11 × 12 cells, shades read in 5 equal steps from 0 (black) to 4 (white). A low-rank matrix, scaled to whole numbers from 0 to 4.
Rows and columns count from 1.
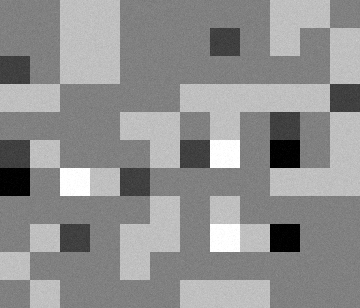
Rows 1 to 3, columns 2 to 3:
2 3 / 2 3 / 2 3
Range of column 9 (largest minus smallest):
1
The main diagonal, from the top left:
2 2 3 2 3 3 2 3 3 2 2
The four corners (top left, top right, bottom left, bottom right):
2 2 2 2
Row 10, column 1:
3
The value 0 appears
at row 6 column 10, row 7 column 1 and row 9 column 10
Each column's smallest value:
0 2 1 2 1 2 1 1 2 0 2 1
